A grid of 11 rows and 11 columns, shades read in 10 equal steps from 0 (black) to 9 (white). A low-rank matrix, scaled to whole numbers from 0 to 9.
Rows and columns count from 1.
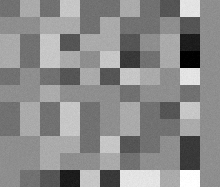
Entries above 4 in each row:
5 7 7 7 7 9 6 6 7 9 7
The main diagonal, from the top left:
4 5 7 6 6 5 6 4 5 2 5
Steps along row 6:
same up down same same down up same down up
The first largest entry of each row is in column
10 3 3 3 10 3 4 4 6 3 10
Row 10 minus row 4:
-1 1 -1 -1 0 -1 2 1 -1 2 0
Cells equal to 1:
2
